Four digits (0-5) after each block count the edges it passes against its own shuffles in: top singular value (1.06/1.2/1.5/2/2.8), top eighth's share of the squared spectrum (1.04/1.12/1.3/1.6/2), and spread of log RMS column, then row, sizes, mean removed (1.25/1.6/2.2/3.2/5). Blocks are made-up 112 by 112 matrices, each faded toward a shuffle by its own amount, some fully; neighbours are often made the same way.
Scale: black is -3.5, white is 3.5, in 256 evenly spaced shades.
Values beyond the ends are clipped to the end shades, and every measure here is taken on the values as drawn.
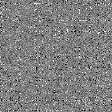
2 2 3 3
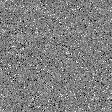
1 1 0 0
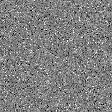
3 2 0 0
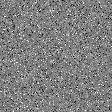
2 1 0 0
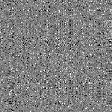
4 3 2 2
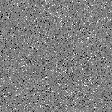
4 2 0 0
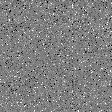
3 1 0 0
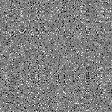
4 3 2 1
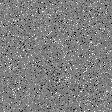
0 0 0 0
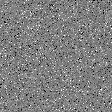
2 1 0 0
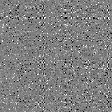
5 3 2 2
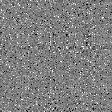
4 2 1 1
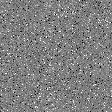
2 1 0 0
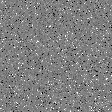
0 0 0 0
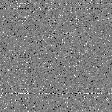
4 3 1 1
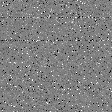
3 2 0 1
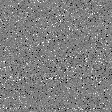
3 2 0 1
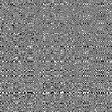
5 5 3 4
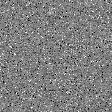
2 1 0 0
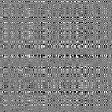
5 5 4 4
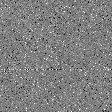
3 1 0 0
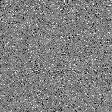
2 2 0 0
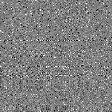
4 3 2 2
